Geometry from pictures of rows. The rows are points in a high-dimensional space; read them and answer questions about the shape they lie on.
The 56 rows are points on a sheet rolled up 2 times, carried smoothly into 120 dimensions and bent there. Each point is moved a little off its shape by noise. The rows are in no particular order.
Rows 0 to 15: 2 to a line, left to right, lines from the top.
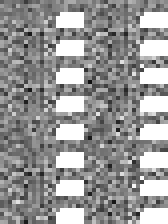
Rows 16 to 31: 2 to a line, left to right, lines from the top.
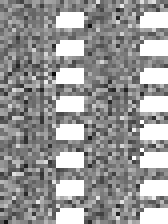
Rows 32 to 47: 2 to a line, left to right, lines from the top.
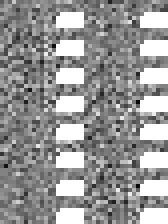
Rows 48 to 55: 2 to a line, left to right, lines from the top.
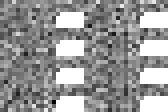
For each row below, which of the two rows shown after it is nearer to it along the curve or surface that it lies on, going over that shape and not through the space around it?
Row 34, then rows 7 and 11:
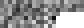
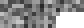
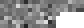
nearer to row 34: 7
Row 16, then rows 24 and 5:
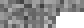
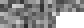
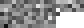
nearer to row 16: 24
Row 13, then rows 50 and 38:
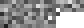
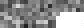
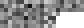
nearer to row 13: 38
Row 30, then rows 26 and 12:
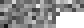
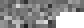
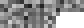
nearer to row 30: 12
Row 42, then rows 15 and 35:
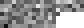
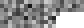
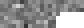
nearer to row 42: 15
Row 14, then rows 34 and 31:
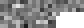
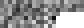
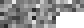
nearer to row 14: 34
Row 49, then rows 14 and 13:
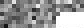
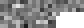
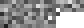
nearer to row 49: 13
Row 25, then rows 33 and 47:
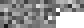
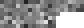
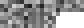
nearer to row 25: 47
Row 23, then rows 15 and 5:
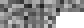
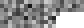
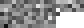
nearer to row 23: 15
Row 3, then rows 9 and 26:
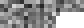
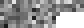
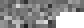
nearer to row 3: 26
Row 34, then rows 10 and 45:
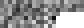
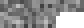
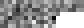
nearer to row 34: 45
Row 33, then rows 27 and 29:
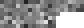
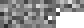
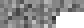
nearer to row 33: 29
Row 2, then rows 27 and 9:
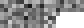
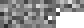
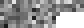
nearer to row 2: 9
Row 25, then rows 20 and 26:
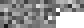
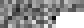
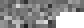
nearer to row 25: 20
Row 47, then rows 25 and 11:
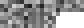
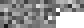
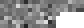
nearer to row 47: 11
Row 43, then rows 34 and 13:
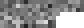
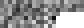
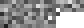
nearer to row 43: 34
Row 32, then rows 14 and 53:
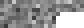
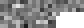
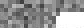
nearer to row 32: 53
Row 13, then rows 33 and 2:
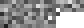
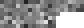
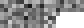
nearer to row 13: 2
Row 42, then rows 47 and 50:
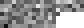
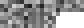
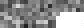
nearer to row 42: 47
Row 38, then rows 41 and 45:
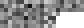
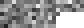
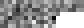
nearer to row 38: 45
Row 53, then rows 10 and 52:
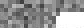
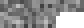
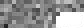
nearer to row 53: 10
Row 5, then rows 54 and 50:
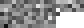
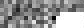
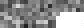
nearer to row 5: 54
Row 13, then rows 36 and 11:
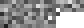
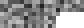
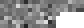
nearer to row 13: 36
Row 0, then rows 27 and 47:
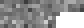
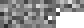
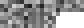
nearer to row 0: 47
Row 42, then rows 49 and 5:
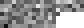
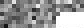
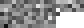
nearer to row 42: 5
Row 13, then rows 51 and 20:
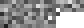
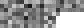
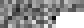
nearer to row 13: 20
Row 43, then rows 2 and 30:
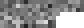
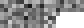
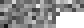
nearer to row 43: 2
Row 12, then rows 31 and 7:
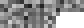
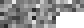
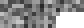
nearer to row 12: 7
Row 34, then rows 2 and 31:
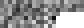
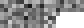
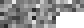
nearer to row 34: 2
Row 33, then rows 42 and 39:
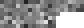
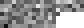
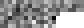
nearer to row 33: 39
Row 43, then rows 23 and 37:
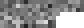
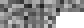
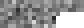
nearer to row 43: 23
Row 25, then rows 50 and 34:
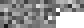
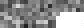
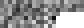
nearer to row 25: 34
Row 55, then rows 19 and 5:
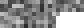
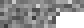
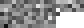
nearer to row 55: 19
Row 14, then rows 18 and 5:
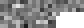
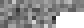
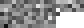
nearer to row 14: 18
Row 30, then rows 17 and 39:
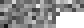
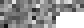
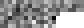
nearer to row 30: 17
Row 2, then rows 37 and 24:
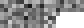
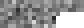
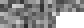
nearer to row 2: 24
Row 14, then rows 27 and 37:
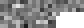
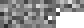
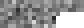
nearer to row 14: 37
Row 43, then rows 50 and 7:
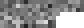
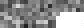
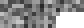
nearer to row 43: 50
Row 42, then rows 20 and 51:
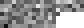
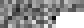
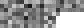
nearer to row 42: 20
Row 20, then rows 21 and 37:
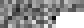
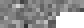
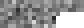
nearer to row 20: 37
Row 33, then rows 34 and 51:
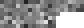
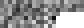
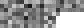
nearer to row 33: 51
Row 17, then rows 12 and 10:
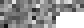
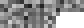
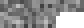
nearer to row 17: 12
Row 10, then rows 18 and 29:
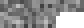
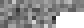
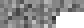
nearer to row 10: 29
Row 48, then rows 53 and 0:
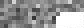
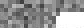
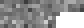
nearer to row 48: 53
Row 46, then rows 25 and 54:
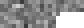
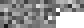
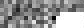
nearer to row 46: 54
